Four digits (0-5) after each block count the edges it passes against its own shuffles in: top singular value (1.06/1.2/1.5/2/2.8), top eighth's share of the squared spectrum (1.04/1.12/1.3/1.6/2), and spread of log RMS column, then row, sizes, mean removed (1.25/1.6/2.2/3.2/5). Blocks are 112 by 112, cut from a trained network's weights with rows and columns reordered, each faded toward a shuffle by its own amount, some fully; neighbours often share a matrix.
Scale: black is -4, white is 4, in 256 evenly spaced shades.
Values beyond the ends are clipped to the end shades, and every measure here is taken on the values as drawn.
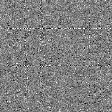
3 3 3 2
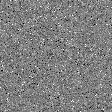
0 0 0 0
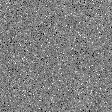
0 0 0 0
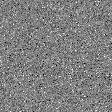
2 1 0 0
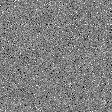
2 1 0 0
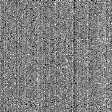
4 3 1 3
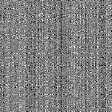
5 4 2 4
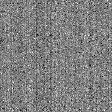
3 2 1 2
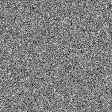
0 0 0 0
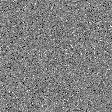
0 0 0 0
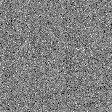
0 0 0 0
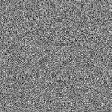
3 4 1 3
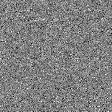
2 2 0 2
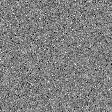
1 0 0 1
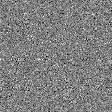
1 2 0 2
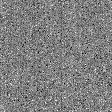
1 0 0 0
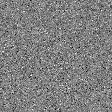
1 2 0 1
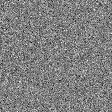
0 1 0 0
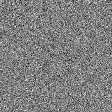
2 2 0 0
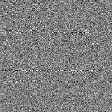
3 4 1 2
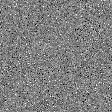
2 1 0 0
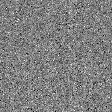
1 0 0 0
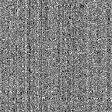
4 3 1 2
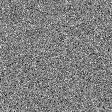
0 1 0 0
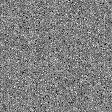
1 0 0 0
